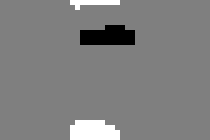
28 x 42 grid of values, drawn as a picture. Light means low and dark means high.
Roughest part: top middle. Odd patch: higher, in the top middle. Ninth with the highest average: top middle. Ninth with the lowest average: bottom middle.
